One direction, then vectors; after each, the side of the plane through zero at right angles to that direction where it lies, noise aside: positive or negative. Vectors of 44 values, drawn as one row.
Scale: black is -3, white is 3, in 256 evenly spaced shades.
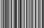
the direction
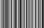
positive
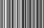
negative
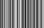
negative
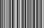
negative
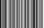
negative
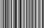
positive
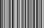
negative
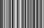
negative
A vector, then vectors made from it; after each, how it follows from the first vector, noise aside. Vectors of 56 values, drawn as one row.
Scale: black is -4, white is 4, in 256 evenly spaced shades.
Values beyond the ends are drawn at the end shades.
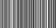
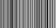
negated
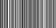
reversed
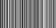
reversed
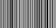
negated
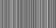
shrunk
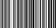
scaled up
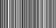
reversed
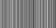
shrunk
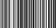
scaled up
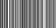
reversed
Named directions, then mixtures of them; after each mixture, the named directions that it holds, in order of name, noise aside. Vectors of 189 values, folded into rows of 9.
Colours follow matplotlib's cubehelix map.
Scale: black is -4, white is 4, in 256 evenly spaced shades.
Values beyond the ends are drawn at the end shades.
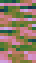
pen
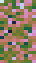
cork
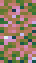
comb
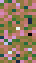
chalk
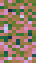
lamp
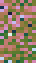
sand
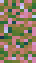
cork, lamp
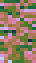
pen, sand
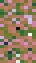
chalk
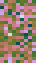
cork, lamp, sand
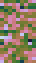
comb, pen, sand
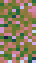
comb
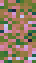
comb, lamp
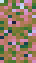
cork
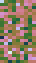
chalk, comb, cork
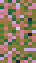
chalk, sand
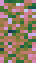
cork, pen, sand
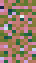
lamp, sand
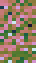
sand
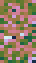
comb
